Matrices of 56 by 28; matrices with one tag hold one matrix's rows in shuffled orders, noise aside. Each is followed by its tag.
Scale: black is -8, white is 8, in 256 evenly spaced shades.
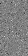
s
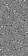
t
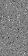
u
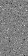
t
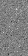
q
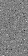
t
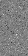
q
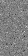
t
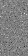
t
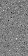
q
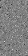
s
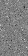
t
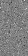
t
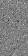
u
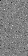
s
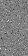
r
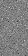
u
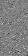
u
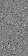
u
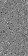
r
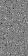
r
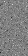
s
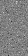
q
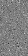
u
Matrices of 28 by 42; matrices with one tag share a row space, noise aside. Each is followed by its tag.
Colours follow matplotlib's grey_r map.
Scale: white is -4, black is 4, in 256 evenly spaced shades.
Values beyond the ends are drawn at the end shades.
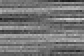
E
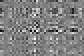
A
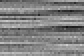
E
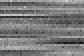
E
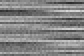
E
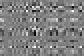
A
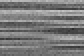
E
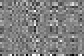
A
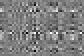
A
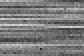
E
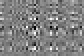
A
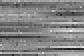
E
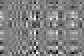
A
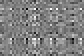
A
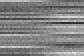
E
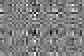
A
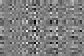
A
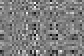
A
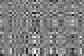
A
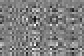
A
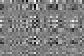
A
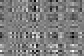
A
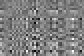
A
